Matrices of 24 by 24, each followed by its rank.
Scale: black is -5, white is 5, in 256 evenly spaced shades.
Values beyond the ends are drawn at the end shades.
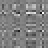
two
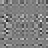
two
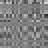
two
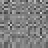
three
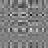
two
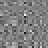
three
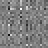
three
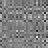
three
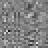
five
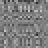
three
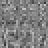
five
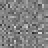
five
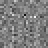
five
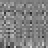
three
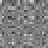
three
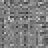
five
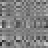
two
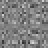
three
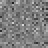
five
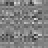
three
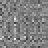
five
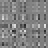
two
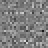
five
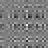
two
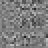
five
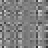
two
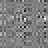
three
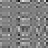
two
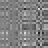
two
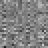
five
